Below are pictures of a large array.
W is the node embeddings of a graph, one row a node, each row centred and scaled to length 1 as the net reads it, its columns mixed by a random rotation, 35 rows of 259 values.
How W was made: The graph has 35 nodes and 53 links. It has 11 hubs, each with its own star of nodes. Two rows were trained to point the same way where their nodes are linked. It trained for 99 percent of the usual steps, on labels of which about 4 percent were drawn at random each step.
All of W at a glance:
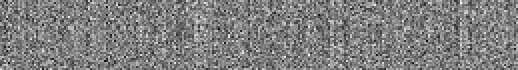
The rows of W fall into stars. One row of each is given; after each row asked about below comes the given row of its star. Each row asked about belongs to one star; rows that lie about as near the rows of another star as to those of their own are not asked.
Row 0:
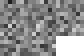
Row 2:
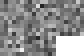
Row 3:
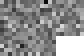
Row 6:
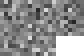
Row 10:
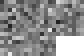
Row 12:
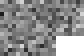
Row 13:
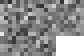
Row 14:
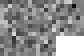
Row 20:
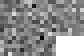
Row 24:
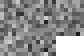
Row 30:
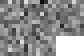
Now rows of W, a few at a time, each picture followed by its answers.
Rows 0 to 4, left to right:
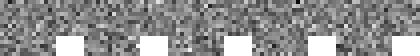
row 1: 30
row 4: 0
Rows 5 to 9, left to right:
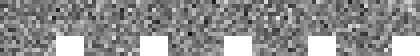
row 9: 30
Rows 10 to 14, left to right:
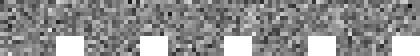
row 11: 3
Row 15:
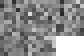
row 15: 30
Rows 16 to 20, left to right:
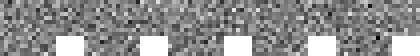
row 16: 6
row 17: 20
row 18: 20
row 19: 14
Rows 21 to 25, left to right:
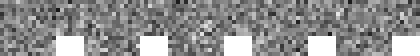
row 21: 12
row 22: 2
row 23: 0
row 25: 14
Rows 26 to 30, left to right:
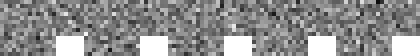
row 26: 14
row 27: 13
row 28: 3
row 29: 24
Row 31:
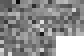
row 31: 10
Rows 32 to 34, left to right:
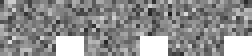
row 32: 10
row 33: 2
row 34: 12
